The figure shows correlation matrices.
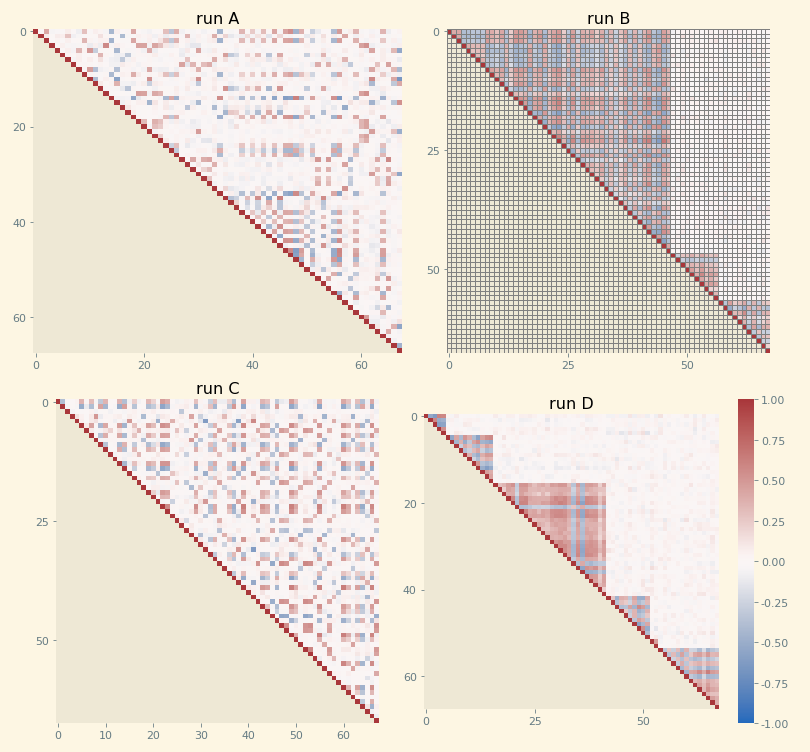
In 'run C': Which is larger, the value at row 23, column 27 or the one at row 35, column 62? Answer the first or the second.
the first
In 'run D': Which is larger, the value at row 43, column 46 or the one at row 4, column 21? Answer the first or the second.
the first
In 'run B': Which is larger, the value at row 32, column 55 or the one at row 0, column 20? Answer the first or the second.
the first
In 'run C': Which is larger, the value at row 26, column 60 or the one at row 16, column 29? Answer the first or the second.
the second
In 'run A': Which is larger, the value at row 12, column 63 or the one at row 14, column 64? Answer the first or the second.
the first
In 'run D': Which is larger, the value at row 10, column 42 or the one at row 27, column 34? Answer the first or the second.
the first
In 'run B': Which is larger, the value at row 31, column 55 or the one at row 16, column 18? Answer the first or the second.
the second
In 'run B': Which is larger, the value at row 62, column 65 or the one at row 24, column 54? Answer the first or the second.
the second
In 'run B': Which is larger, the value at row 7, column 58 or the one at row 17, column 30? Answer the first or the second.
the first
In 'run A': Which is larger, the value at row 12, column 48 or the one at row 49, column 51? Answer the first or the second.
the first
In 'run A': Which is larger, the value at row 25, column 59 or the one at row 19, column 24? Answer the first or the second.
the second
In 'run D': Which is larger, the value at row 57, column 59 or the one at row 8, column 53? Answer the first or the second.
the first
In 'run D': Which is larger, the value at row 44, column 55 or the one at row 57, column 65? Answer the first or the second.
the second
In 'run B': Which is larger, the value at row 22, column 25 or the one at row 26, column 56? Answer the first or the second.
the second
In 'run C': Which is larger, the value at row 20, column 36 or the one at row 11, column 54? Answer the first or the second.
the first
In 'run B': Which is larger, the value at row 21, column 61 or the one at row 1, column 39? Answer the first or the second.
the second
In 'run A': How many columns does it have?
68
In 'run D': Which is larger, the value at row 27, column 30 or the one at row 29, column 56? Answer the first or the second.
the first
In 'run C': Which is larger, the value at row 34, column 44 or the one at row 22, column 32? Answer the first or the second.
the first
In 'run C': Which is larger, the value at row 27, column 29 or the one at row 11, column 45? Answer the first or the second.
the first
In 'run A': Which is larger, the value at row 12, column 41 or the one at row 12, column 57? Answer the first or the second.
the first
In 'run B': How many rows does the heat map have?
68
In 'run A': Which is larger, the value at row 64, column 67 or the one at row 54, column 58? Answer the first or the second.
the first
